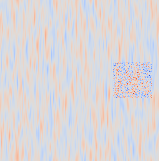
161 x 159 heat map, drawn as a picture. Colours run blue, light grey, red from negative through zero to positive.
In the middle right lies a patch that is rougher than the rest. The middle right is the roughest part. A few values lie far out on both sides of the bulk.
